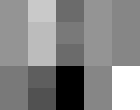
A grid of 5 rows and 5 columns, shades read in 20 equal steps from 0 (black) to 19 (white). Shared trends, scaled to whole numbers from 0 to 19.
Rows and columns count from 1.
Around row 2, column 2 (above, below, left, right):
15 14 11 9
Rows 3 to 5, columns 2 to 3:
14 8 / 7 0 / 6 0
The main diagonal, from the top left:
11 14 8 10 19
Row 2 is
11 14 9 11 10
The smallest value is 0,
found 2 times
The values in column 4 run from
10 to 11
